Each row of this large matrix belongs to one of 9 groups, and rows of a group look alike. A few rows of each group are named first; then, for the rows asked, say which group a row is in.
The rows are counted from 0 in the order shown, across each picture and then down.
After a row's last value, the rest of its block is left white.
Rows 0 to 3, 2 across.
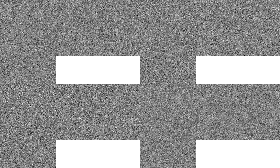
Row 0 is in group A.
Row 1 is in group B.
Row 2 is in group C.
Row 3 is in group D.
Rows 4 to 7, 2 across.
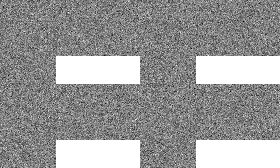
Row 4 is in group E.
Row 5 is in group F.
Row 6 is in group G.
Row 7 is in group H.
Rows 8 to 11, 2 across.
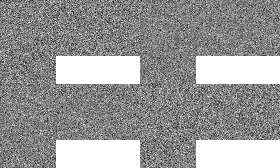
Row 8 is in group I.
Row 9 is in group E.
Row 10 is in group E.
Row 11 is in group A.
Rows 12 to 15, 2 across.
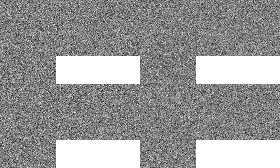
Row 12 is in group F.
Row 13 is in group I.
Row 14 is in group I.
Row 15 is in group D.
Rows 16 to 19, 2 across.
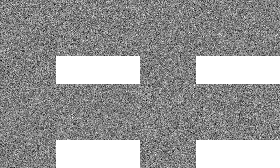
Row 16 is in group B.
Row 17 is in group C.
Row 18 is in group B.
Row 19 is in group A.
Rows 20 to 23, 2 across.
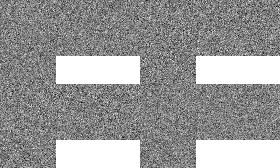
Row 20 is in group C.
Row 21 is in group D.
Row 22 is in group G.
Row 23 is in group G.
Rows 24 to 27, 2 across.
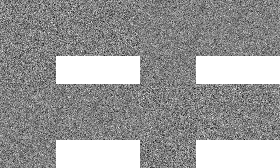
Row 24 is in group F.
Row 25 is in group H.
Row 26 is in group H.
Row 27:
B
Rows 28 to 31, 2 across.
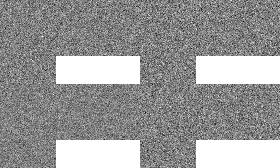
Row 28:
D
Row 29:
F
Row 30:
G
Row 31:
A
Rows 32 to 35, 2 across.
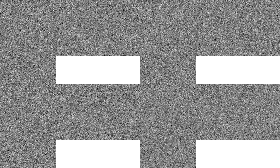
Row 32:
E
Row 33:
A
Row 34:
D
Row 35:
C
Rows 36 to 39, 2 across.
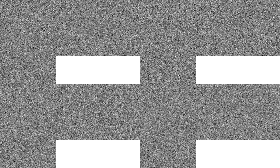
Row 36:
E
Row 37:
F
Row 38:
A
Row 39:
B
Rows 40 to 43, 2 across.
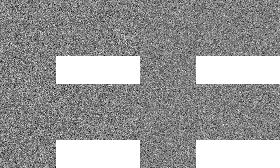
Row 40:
F
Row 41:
H
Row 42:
C
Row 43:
B
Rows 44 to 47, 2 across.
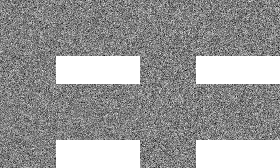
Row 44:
H
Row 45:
D
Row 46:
G
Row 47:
A
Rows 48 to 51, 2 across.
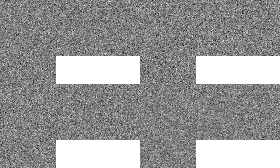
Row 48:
D
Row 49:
B
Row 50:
A
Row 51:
G
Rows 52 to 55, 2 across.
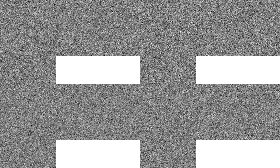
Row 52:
H
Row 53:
F
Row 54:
C
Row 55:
D
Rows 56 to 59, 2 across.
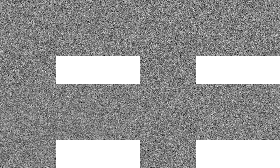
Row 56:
H
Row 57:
C
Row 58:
G
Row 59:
B
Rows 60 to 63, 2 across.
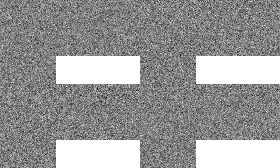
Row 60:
F
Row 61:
C
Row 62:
D
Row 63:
H
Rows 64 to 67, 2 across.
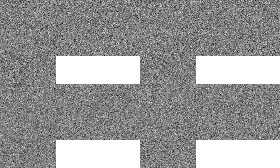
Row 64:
H
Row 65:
I
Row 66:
H
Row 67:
A
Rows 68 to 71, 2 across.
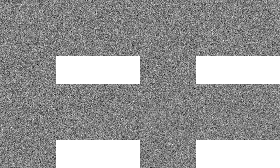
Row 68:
A
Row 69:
B
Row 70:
F
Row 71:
B
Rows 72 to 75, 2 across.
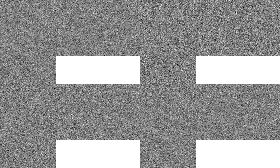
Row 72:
G
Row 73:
A
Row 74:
B
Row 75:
G
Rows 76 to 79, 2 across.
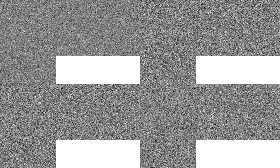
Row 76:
E
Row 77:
I
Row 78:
I
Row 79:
B
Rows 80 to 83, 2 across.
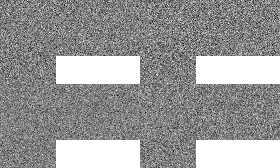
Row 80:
C
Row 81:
I
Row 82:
H
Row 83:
A
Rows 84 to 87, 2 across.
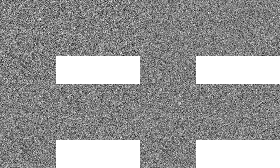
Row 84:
I
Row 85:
F
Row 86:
I
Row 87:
I
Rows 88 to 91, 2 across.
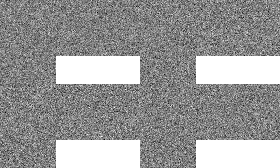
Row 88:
D
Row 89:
B
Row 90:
H
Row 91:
F
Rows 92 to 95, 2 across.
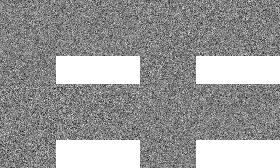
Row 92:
H
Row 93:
D
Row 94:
B
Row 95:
D
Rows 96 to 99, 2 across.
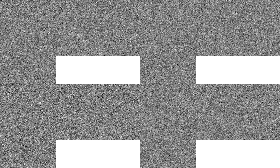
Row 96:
E
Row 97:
A
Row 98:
I
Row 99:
G
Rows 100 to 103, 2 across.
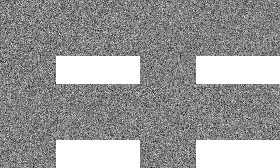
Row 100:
C
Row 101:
C
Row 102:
D
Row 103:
B
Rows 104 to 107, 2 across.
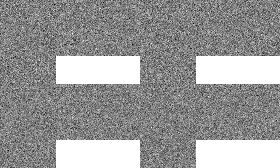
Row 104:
B
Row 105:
F
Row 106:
B
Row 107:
H
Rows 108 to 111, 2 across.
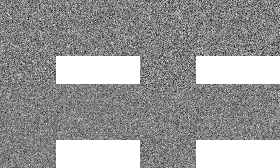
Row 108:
F
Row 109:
D
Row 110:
E
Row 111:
H
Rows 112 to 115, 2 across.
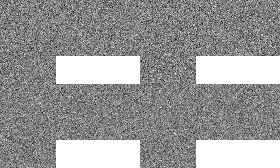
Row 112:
C
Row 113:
F
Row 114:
I
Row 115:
A
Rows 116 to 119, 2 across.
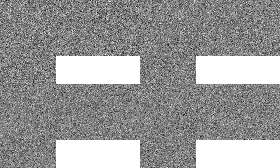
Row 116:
D
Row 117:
A
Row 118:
H
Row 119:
B
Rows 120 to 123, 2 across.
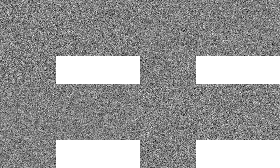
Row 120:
F
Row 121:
B
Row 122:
G
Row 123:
B
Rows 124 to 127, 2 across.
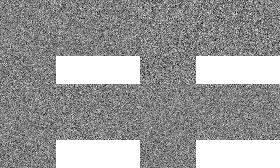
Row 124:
G
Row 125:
A
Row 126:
B
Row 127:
B
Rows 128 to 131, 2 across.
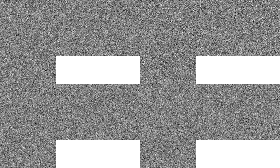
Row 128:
D
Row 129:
I
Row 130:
F
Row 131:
A
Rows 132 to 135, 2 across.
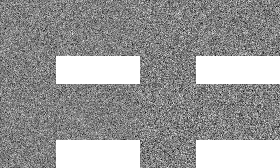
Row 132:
B
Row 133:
D
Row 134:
E
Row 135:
A
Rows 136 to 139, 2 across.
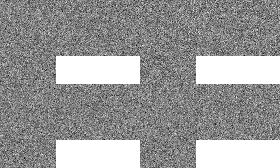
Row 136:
D
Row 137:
G
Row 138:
H
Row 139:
A
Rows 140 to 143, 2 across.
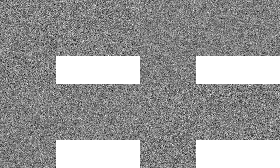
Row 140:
B
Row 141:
G
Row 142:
C
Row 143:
D
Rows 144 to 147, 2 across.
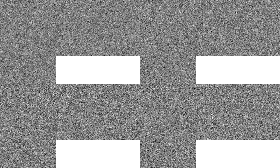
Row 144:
H
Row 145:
A
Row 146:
G
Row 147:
B
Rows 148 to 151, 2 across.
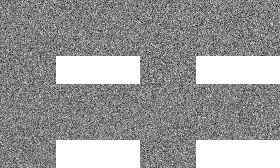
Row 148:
C
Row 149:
F
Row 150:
I
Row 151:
A
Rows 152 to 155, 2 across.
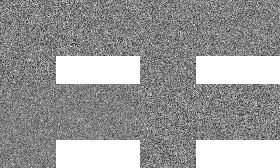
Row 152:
B
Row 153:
F
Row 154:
E
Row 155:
G
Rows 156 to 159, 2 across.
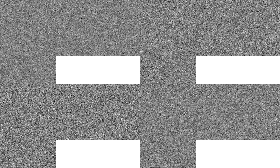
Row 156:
G
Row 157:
H
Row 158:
F
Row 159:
E
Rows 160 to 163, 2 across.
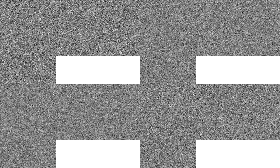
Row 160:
I
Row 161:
B
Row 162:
G
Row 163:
C
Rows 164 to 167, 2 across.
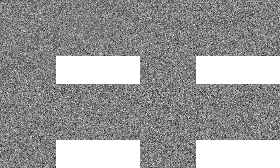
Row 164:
E
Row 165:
F
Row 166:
C
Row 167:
F
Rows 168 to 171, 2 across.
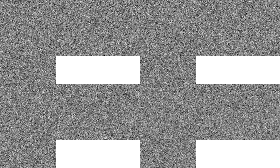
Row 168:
H
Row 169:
C
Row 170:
D
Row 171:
H
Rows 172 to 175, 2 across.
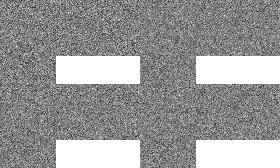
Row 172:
I
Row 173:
H
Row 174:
E
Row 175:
H
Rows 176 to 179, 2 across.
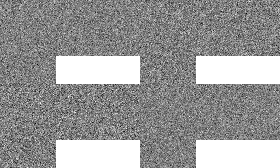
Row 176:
A
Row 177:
D
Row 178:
I
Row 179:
C
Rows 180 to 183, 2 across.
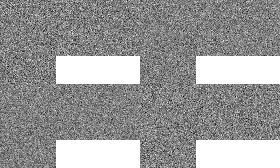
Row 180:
B
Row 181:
B
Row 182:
C
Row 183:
A
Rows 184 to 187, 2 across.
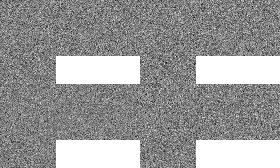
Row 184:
I
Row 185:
I
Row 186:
E
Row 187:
A
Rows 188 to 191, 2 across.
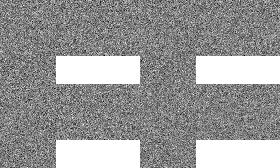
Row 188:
H
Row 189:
H
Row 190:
B
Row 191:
G
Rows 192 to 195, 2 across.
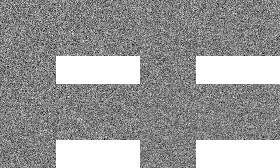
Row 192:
B
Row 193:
G
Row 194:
E
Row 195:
G
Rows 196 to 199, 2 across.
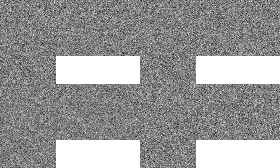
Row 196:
G
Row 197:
I
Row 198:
E
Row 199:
A
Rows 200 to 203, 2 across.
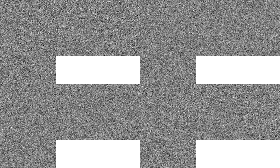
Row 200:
G
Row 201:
C
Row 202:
F
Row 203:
G
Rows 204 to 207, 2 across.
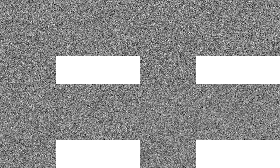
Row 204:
F
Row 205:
C
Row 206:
H
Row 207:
E
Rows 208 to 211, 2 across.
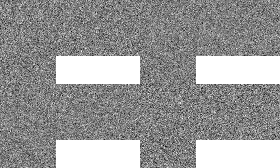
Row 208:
A
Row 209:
E
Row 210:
G
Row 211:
I
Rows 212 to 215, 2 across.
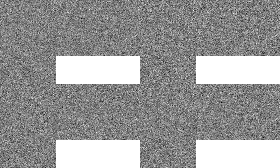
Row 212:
G
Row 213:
G
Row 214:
E
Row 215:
G
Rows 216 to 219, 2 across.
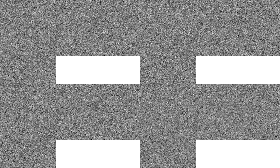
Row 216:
H
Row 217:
D
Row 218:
H
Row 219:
E
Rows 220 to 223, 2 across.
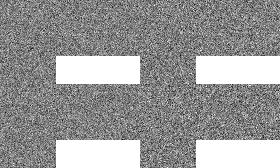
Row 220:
C
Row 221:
C
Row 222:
F
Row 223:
D
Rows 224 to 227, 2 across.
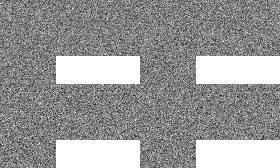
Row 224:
D
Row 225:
B
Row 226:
I
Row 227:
D
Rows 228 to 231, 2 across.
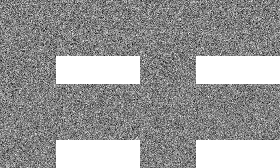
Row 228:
B
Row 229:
I
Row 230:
A
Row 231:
F
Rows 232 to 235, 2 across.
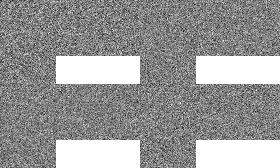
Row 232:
I
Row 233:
B
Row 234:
E
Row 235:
I
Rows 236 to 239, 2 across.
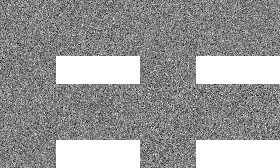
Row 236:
C
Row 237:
B
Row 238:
A
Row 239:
H
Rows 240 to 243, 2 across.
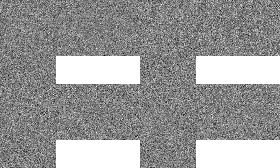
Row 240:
E
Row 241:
A
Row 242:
E
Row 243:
B
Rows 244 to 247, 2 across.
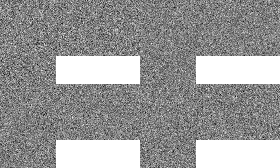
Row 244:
A
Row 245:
H
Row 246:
B
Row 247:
A
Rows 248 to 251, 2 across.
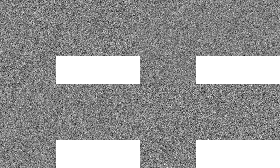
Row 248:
H
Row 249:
H
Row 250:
A
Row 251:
I
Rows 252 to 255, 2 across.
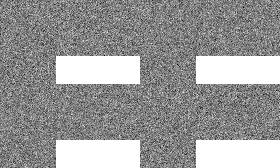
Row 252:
B
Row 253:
A
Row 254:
G
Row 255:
D
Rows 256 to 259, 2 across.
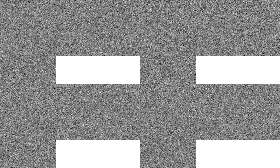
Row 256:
H
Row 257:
G
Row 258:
B
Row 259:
C
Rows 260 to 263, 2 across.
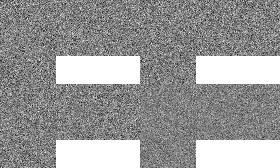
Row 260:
B
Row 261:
C
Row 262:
G
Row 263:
G
